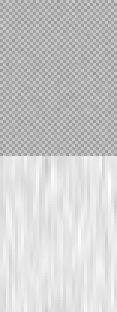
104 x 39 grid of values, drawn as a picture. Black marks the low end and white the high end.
The table splits into 2 rows of 1 panel. Panel 1,1: high, checkered. Panel 2,1: very high, streaked downward, faint in contrast.
